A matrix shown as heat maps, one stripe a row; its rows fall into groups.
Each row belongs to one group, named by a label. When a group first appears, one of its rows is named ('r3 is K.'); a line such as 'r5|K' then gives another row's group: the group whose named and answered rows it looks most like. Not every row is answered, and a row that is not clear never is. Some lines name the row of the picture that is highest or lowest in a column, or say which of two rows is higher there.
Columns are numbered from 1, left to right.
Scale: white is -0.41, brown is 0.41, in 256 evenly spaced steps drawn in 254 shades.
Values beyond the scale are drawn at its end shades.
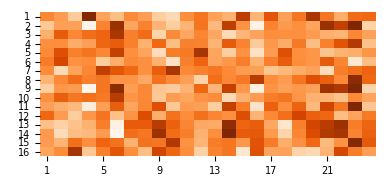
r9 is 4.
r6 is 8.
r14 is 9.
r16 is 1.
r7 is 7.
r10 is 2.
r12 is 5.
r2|4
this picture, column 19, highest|12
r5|2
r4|4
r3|2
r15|7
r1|5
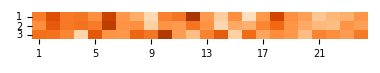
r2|2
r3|1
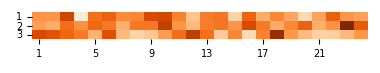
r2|7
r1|1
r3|2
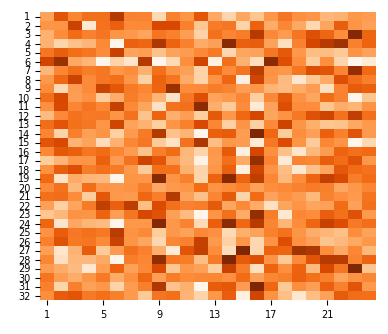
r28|9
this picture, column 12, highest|11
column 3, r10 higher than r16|No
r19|9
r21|1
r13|2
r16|1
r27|5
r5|2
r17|9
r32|1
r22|7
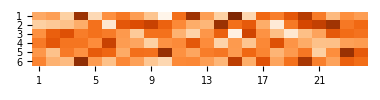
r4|2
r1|5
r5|7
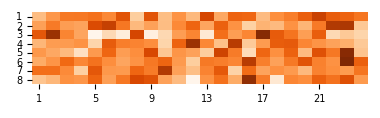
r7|1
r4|5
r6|7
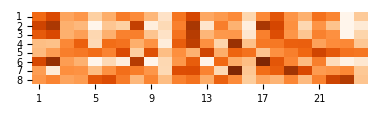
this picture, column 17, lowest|5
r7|5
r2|8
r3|8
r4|5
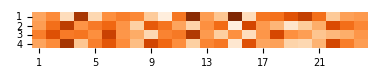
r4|1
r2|1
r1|5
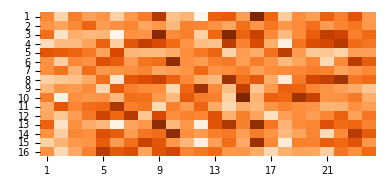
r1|9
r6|7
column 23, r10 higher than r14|No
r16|7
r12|7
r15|9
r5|2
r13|9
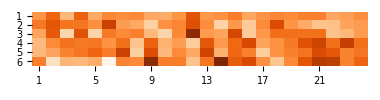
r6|9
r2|2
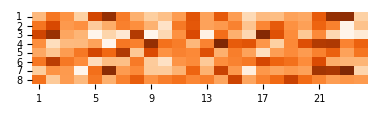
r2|8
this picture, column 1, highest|3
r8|5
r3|8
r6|8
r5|7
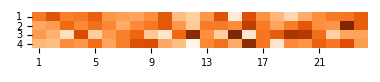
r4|9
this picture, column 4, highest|3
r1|1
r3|5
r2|7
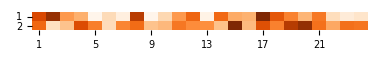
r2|5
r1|8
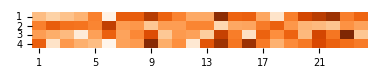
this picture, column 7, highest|1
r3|4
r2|2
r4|9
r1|9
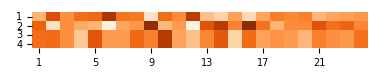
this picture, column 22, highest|2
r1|2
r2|9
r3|1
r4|1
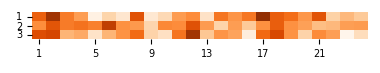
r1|8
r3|8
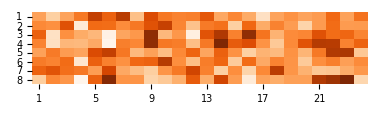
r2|1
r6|1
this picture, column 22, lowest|7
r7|2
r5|4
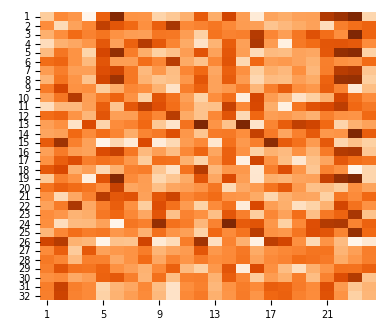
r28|5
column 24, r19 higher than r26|Yes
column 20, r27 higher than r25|No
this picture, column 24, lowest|26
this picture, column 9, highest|24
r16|4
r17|1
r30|4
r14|7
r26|8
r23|4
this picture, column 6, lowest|24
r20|2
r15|8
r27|5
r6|1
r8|4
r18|8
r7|4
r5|4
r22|1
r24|9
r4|9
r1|4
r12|1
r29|1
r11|9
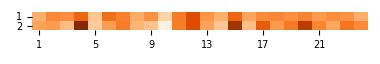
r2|5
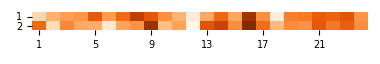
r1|9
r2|9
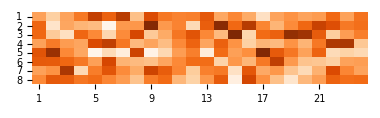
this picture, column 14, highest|2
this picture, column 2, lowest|2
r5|8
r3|5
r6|2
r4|4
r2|9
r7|1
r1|7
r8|1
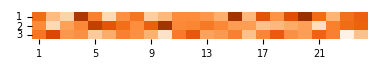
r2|7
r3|8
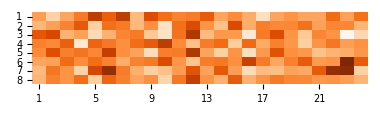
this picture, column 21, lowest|5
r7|4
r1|7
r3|8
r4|1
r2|5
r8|5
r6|7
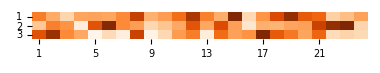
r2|4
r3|8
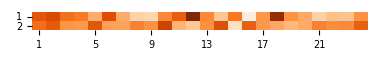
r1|2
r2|1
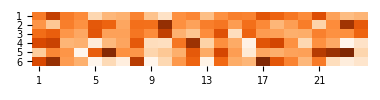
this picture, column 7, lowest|6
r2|7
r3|1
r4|8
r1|8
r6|8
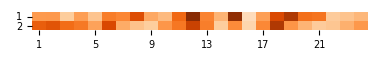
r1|5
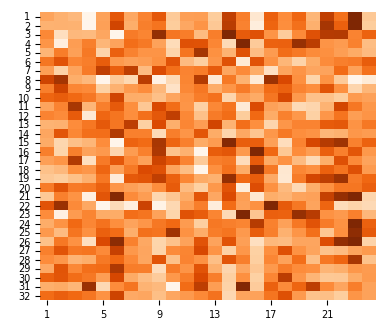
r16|9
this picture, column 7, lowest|22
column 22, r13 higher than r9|Yes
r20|1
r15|9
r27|2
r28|4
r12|1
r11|1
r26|4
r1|4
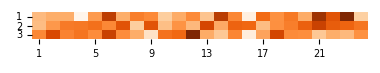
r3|2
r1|4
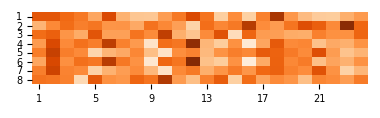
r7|8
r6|2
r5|8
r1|2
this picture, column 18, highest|1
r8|1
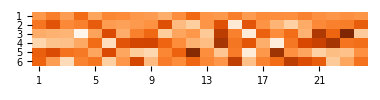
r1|5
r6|5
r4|9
